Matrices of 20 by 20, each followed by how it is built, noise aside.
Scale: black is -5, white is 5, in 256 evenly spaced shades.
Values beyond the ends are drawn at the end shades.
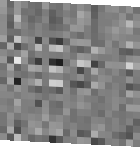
low rank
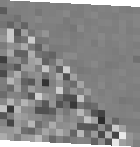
lower triangular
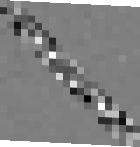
banded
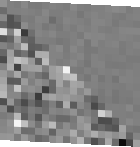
lower triangular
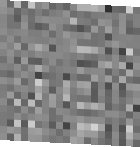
low rank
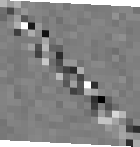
banded
